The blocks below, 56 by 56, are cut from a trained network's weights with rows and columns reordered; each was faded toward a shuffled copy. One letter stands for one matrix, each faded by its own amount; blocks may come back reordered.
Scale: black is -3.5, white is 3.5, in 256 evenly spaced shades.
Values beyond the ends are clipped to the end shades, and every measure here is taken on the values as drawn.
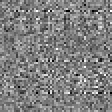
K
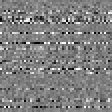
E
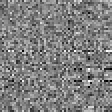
K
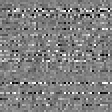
E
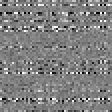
E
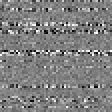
E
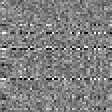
K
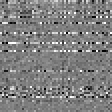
E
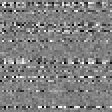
E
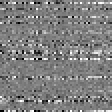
E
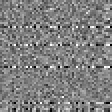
K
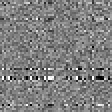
K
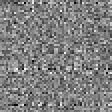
K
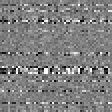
E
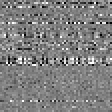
E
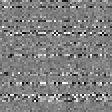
E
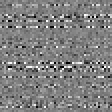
E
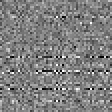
K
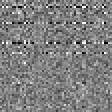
K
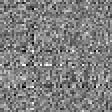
K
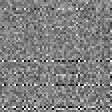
K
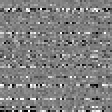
E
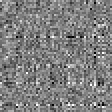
K
